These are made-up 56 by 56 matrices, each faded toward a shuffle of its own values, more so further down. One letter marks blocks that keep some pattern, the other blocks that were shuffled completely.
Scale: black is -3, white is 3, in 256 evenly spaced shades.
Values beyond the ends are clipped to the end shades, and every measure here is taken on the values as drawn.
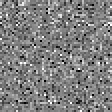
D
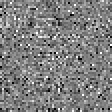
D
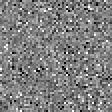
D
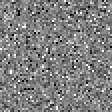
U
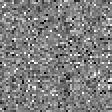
D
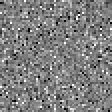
U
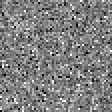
U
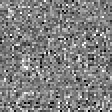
D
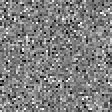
U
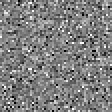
U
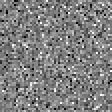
U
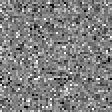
D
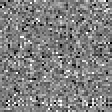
D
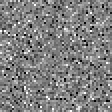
U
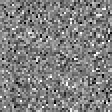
D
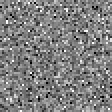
U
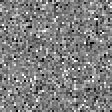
U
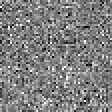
D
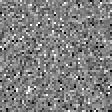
U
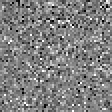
D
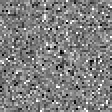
U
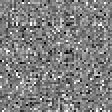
D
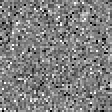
U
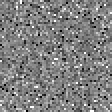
U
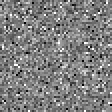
U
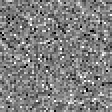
U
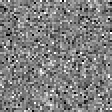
U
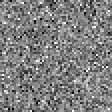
U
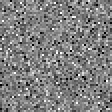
U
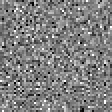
D
